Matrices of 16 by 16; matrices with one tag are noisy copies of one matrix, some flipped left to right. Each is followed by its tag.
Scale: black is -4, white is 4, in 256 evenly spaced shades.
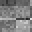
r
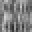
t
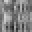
t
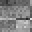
r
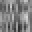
t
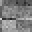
r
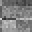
r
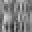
t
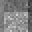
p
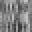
t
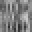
t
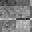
r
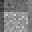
p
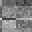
r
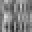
t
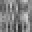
t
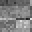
r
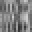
t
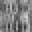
t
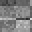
r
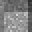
p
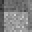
p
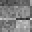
r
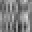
t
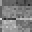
r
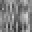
t
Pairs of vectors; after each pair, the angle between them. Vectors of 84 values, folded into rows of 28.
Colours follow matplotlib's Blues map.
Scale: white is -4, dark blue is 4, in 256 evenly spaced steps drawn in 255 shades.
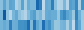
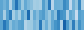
partly opposed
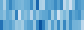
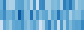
nearly opposite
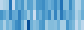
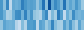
orthogonal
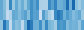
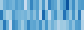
partly aligned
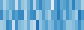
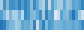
partly opposed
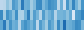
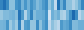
partly opposed
